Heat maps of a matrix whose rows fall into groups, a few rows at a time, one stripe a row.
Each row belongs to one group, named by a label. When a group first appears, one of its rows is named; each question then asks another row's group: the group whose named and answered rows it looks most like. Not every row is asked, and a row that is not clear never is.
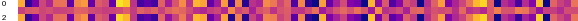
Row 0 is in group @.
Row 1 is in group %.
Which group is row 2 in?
@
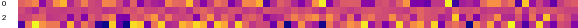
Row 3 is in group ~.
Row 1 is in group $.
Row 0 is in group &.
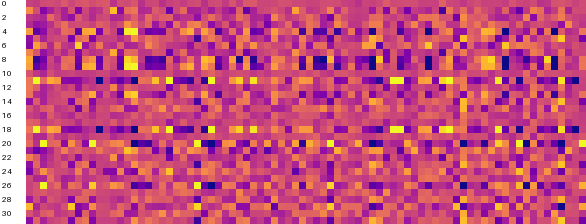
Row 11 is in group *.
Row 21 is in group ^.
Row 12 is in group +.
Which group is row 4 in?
@
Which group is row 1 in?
+
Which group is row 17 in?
+
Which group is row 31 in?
$
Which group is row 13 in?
@
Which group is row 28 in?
$
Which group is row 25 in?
$
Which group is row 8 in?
@
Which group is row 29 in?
&
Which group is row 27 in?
%
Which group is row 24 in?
~
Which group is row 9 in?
@
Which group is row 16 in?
$
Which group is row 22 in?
+
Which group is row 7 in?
+
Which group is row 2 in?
$
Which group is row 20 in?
&
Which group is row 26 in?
&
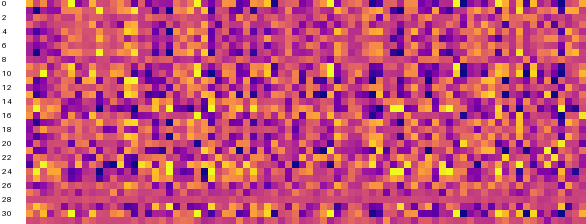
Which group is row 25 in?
*
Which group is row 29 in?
*
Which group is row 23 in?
~
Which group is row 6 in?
^
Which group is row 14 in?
*
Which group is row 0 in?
&
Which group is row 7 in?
^
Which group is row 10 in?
&
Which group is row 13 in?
@
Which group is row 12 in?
^
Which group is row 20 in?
$
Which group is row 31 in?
%
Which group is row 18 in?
~
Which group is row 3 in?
@
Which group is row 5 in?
^
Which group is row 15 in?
*
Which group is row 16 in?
&
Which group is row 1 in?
^
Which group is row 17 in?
^
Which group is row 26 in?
^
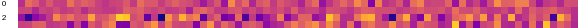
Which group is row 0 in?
%
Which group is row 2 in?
^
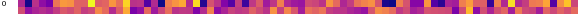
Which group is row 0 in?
^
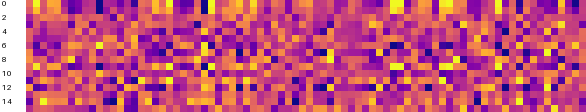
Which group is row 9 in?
*
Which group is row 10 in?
^
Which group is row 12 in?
@
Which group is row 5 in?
+
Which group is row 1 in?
*
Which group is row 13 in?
~
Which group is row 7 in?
@
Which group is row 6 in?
^
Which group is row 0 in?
*
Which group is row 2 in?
~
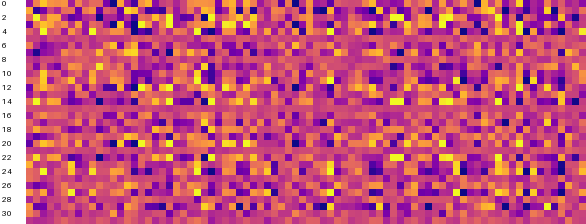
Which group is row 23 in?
&
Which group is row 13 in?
$
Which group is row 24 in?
&
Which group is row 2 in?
*
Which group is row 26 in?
^
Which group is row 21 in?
^
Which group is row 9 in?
^
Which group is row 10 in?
&
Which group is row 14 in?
*
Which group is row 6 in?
+
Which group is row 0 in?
~
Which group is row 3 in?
~
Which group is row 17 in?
@
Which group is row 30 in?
+
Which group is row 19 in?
^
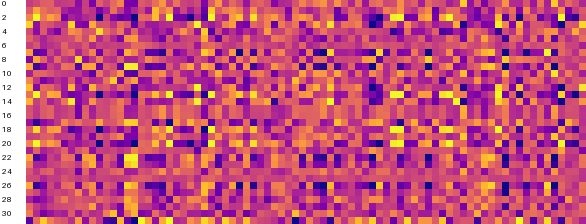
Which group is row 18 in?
*
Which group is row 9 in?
@
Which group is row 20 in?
*
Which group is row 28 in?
^
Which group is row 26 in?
@
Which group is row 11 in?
+
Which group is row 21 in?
$
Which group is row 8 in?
%
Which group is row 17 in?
^
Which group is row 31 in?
~
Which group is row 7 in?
@
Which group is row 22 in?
@
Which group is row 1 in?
*
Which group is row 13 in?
*
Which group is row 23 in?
@
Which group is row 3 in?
&
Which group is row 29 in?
@
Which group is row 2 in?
*
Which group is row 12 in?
&
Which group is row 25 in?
$
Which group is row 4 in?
^
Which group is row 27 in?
@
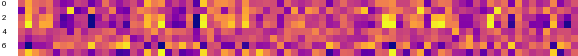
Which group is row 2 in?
*
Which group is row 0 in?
*
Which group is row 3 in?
*
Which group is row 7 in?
*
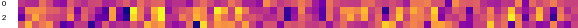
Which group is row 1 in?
~
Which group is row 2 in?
~
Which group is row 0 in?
$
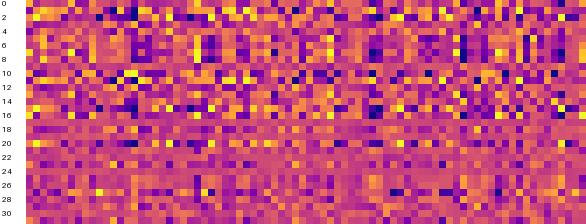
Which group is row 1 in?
~
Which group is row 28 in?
$
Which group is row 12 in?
+
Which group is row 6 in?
&
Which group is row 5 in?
&
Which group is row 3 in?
+
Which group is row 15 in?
*
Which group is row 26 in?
$
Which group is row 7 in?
&
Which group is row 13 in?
&
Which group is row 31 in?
+
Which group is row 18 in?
+
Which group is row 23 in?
+
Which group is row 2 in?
*
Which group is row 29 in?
+
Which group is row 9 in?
$
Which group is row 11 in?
~
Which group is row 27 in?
^
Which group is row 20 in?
*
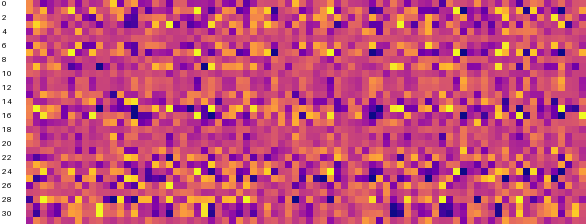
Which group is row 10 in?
+
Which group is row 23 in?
*
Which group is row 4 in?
%
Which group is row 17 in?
+
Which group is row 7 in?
&
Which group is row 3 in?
*
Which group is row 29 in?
^
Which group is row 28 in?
~
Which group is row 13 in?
~
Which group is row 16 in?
&
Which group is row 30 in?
^
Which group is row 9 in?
*
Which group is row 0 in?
+
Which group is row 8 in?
$
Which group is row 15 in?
*
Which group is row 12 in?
$
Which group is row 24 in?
&
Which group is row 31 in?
%
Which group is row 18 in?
$
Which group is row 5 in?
$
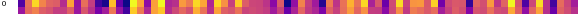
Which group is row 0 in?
~
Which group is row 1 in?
~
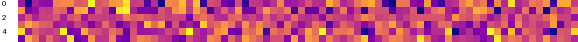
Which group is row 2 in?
$
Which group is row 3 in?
*
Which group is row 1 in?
@
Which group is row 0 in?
^
